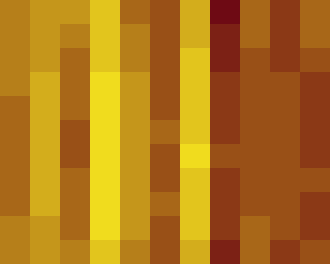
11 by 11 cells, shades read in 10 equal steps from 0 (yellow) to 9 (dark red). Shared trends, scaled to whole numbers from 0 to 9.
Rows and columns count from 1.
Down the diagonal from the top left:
4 3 5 0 3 5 0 7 6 6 6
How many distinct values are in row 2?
8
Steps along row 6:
down up down up up down up down same up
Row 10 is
4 3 5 0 3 6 1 7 5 6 7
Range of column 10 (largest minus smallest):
1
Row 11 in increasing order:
1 2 3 4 4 4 5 6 6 7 8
